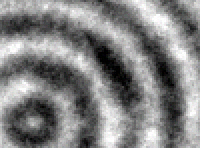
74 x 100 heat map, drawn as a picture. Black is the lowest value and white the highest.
Rings: centred on the bottom left. Mirror symmetry: none. Lone odd cells: none. Slope: none.
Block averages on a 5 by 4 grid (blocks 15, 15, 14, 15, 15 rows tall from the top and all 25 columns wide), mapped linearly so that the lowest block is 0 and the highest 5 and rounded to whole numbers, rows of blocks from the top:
2 4 3 4 | 4 2 2 3 | 2 1 0 2 | 2 1 2 3 | 0 2 5 3
